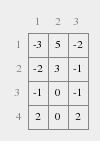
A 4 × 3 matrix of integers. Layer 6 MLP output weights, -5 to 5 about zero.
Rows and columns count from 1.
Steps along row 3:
up down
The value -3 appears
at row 1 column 1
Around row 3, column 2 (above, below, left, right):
3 0 -1 -1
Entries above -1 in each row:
1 1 1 3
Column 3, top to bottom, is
-2 -1 -1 2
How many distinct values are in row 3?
2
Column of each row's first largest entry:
2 2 2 1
